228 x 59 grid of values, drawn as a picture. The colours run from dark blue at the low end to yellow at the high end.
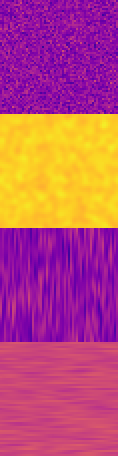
It is made of 4 by 1 panels. Panel 1,1: low, fine-grained. Panel 2,1: very high, blotchy, faint in contrast. Panel 3,1: low, streaked downward. Panel 4,1: middling, streaked across, faint in contrast.
